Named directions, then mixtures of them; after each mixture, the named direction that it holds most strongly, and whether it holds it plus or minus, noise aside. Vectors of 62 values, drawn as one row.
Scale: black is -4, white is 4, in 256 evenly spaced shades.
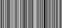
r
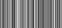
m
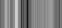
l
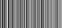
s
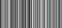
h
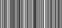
r, minus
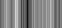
l, plus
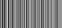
s, plus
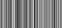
m, minus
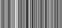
h, minus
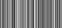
m, plus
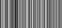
h, plus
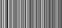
s, minus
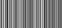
s, minus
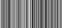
h, minus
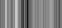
l, plus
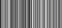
h, plus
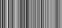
s, plus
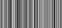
m, minus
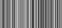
m, plus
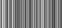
s, minus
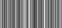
r, minus
